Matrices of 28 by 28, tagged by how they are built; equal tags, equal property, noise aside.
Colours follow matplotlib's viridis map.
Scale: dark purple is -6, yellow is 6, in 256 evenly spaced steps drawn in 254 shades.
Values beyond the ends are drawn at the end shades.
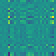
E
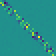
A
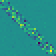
A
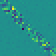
A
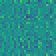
E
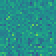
E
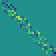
A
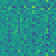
E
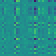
E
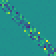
A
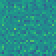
E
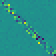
A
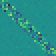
A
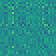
E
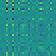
E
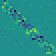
A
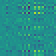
E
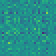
E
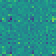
E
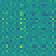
E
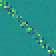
A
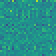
E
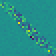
A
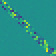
A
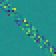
A
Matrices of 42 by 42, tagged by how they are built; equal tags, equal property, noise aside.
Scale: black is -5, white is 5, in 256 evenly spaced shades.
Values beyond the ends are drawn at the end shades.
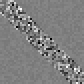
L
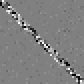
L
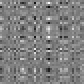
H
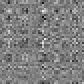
H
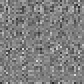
H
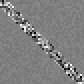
L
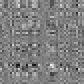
H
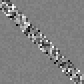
L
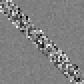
L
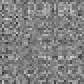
H
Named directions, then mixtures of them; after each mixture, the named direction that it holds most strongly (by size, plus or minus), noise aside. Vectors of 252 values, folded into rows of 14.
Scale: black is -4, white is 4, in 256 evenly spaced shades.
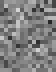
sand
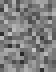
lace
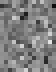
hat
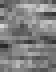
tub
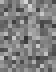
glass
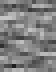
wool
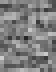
wool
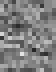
lace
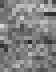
tub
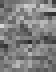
tub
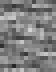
wool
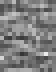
wool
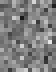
hat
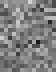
sand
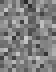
glass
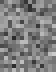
glass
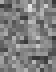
glass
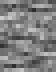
wool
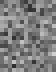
glass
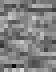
wool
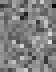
hat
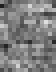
tub
